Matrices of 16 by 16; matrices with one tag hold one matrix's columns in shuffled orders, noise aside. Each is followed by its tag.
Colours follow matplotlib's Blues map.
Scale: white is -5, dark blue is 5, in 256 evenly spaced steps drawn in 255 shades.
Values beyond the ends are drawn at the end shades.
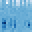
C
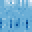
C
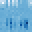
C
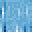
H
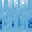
C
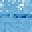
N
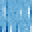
H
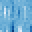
H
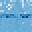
N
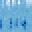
C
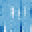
H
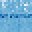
N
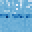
N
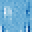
H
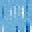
H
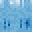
C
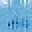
C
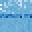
N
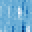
H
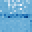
N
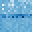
N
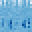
C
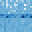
N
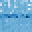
N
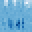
C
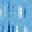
H
